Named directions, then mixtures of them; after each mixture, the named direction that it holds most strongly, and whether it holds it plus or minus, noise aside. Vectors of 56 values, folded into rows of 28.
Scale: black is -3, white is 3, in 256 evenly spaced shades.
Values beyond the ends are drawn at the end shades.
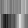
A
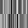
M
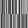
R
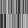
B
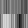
A, minus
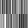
B, minus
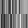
R, plus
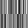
B, plus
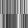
B, minus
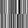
M, plus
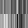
A, minus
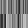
B, plus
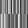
R, minus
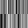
B, plus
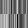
M, plus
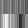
A, minus
